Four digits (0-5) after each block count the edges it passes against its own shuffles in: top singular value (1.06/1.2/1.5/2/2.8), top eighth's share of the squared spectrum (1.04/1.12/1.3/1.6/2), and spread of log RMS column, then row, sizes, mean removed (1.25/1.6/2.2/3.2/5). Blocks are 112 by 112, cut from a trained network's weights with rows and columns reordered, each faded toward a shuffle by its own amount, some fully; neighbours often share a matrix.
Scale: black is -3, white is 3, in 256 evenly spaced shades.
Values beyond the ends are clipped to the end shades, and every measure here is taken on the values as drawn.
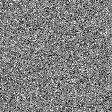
2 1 0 1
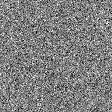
2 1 0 0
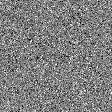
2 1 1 0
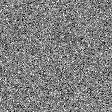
1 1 0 0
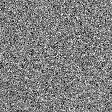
0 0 0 0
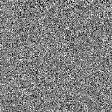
3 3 2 1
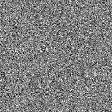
3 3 2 1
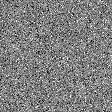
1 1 0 0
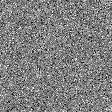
0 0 0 0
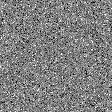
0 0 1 0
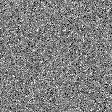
0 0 0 0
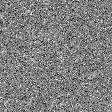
1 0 0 0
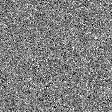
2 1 0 0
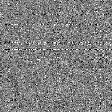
3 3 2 2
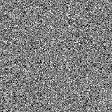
3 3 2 1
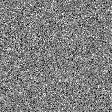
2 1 0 0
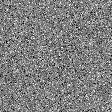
1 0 0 0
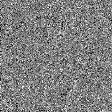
2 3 2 1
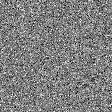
1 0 0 0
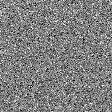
2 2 0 1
